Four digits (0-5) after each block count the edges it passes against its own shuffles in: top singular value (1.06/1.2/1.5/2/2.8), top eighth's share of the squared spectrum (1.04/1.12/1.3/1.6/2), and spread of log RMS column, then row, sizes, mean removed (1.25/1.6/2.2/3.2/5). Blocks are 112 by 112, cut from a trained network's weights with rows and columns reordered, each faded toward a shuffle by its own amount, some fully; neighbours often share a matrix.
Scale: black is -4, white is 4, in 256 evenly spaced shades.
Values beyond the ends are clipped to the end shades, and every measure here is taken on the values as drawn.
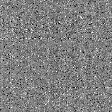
2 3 0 2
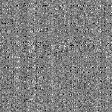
3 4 1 3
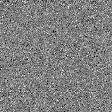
3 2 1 1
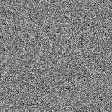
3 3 1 0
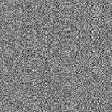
4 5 3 2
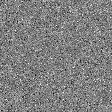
0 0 0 0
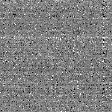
3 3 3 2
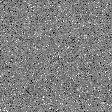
1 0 0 0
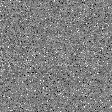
1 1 0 0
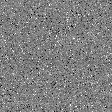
0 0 0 0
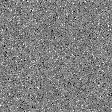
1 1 0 0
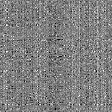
4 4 2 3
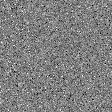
0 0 0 0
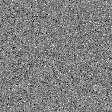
1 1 0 0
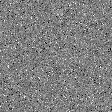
0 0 0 0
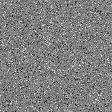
0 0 0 0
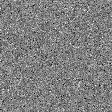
2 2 0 0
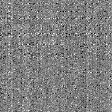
3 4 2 3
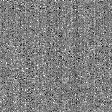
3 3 0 2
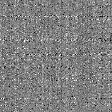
3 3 1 3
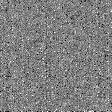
2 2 0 1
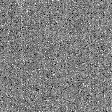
2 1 0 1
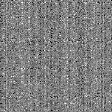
4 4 2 3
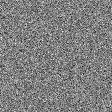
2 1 0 0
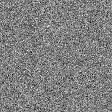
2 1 0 0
